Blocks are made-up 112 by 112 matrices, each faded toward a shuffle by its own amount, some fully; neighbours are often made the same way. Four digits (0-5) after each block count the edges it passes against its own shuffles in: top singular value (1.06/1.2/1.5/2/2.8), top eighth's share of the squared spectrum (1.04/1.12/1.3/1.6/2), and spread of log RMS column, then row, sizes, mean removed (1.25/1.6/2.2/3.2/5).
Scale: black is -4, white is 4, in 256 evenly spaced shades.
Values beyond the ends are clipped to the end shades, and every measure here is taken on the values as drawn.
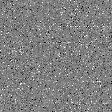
3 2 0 1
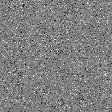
3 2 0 0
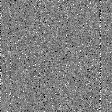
2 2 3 0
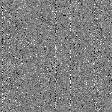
2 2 3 0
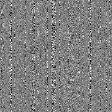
2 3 4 0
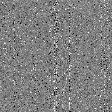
2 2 3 0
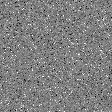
0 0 0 0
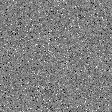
0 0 0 0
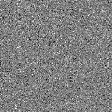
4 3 1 1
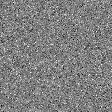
2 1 0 0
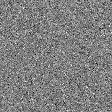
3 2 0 0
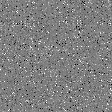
3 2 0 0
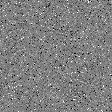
2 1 0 0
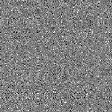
4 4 2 2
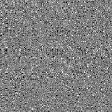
4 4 2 2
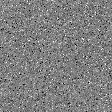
2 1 0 0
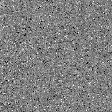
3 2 0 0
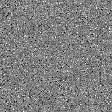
3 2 1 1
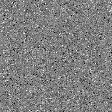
3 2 1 1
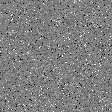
1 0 0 0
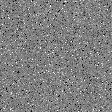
1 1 0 0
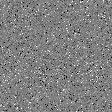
1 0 0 0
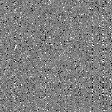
4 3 3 1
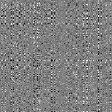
5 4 4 3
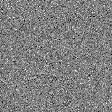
3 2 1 0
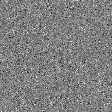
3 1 0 0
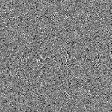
4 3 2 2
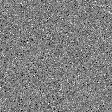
2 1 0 0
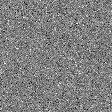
2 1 0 0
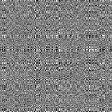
5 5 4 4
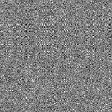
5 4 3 3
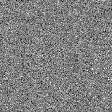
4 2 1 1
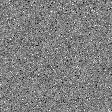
1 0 0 0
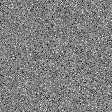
2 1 0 0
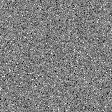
2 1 0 0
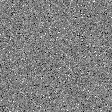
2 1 0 0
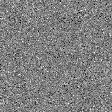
3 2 0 1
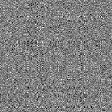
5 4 3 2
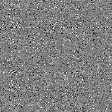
2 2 2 2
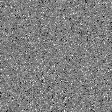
0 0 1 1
